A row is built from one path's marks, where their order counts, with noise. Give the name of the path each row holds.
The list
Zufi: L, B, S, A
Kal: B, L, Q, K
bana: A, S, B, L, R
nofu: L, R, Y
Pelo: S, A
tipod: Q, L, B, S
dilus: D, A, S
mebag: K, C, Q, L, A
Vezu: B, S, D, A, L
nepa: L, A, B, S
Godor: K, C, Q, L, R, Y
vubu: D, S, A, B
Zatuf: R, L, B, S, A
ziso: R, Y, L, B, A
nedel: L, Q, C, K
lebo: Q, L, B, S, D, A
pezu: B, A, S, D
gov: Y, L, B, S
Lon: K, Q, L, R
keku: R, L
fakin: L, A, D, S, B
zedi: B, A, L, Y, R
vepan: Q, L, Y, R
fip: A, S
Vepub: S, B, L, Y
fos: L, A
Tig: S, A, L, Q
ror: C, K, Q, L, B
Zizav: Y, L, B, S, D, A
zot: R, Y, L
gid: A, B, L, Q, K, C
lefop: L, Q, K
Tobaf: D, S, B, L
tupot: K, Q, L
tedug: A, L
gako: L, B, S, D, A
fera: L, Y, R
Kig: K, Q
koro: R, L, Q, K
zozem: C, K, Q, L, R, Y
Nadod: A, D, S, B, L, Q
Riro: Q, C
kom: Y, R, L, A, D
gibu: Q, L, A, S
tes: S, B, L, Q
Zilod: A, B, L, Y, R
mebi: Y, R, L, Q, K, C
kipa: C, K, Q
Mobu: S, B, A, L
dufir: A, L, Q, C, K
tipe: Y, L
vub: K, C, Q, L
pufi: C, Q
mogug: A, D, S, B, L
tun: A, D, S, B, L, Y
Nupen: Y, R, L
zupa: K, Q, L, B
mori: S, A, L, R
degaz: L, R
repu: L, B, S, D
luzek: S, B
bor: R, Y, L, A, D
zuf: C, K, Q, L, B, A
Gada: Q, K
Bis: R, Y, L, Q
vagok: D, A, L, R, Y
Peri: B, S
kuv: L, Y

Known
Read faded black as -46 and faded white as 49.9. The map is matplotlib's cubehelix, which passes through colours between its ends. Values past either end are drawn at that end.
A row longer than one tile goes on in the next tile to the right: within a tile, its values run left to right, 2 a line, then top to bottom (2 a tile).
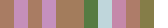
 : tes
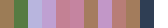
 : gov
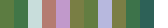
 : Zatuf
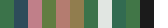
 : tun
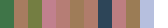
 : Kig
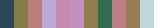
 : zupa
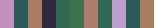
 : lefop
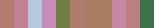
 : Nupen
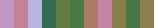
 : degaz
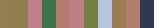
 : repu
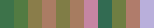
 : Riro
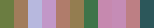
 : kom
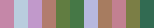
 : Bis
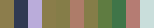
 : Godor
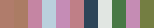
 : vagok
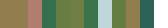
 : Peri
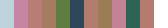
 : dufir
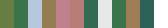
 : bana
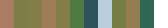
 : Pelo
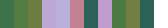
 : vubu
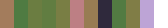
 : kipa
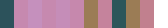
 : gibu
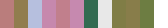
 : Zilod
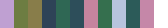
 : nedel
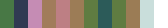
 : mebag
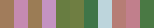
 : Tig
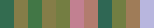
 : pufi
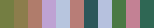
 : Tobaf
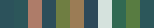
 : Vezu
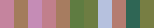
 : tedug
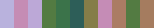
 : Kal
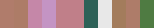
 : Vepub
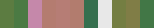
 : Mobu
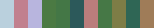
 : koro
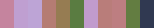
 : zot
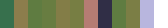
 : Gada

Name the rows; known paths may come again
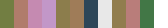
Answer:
mori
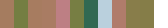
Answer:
luzek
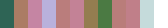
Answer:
Lon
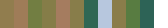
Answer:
fip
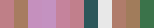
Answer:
Vepub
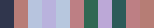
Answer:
lebo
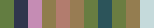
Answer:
mebag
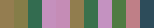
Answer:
dilus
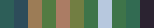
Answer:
mogug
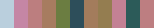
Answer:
dufir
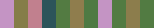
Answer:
fos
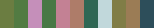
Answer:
gako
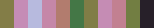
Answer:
bor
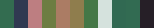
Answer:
tun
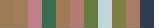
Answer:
repu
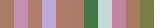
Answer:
tes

